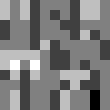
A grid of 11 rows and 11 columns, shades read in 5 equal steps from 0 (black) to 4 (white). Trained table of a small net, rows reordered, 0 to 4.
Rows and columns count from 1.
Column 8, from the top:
1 1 1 1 2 2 2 3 3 2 2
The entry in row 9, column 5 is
2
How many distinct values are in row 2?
3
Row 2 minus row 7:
0 -2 1 -3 0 0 1 -1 2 1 0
